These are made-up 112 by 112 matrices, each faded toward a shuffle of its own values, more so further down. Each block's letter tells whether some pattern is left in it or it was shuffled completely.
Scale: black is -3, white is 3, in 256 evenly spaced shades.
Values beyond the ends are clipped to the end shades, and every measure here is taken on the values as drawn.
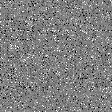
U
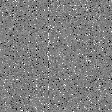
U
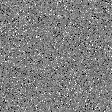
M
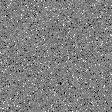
M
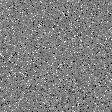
M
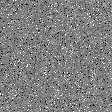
M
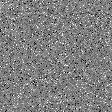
M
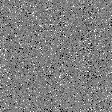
U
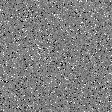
M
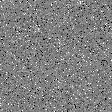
M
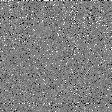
U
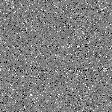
U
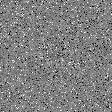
M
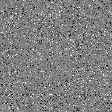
U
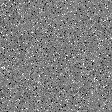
M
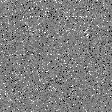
U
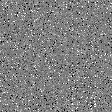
U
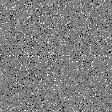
U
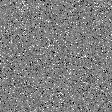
M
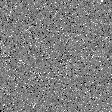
M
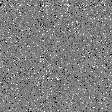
U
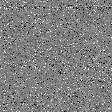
U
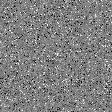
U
